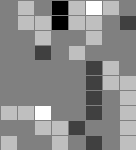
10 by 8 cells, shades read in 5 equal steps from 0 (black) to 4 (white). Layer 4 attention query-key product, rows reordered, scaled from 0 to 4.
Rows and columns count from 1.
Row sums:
19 17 18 16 16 17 16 20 18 18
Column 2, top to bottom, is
3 3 2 2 2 2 2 3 2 2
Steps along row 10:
down same up down down up up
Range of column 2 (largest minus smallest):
1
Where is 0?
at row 1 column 4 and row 2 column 4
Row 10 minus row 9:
1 0 -1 0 1 -1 0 0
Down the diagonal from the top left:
2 3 3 2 2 1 2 3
